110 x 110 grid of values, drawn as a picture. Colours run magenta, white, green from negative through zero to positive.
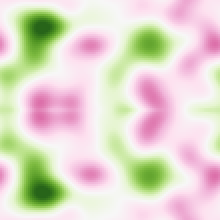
Mirror symmetry: top to bottom. Grain: smooth. Lone odd cells: none. Average level on the scale: 50%.
